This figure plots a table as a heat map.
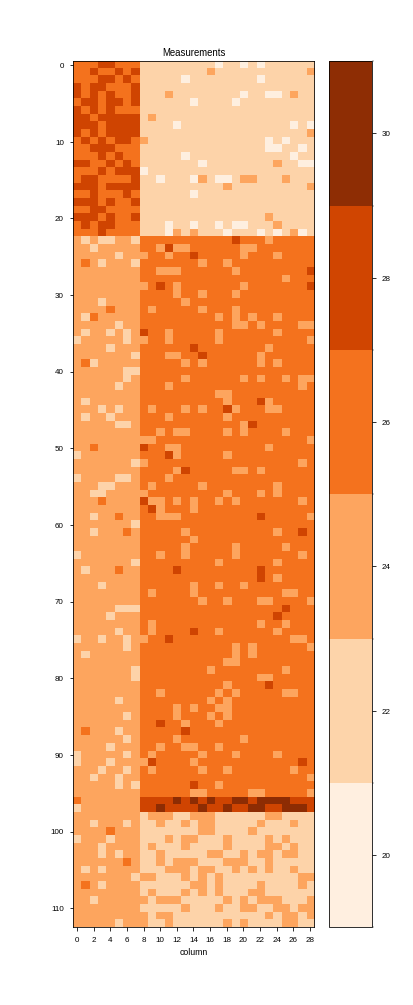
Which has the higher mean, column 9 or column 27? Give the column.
9
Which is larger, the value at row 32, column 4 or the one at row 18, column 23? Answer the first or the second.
the first
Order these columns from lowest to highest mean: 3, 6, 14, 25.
6, 3, 14, 25
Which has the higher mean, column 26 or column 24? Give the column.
26
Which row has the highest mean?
96
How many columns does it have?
29
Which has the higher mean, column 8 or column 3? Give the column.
8
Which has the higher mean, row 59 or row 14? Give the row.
59
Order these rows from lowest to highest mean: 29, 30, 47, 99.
99, 30, 47, 29
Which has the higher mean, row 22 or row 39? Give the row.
39
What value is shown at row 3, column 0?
28
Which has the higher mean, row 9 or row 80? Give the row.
80
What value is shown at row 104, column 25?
22
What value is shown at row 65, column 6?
24
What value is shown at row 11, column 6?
26
